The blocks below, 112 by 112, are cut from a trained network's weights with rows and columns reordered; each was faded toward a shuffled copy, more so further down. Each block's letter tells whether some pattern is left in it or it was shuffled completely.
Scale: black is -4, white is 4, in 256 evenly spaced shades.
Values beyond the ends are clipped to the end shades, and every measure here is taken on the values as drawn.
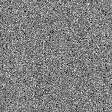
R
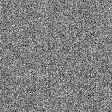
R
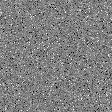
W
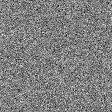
W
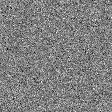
W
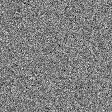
W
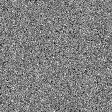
R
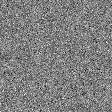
W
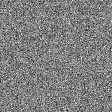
R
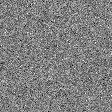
W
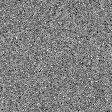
W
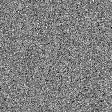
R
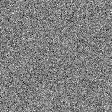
R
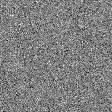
W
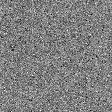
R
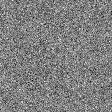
R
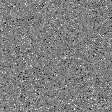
W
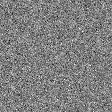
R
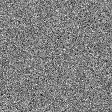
W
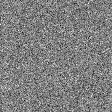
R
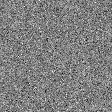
W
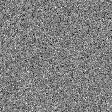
R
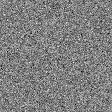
W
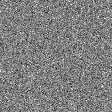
R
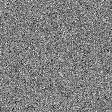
W
